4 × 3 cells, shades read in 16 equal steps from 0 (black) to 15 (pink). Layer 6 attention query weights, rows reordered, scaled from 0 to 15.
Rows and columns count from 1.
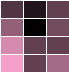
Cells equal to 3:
0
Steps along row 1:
down up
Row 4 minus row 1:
10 4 4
